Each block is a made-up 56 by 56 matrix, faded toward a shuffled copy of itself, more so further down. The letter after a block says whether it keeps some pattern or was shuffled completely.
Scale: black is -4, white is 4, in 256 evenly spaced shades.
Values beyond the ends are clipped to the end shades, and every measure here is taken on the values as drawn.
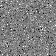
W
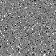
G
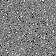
W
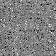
G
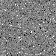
W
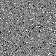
G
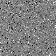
G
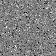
W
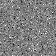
W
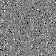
G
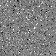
G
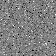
W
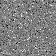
W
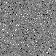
W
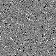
W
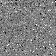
G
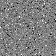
G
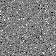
W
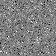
G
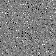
G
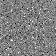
G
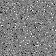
G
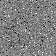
W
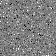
W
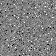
G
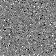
W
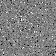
W
